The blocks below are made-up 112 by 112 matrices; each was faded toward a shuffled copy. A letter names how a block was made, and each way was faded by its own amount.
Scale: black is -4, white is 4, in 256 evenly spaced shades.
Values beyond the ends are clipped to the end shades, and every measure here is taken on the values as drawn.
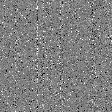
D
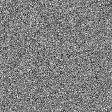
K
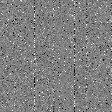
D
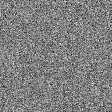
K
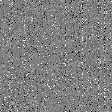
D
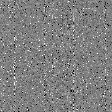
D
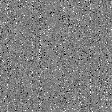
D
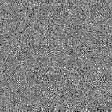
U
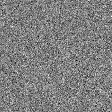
K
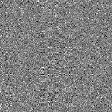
U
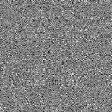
U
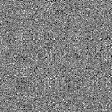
U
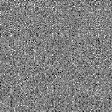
U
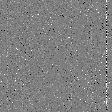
D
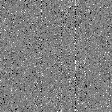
D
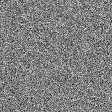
K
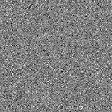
U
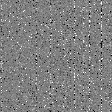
D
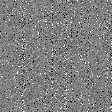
D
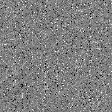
D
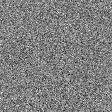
K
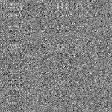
U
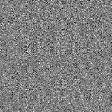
U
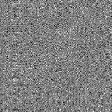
U
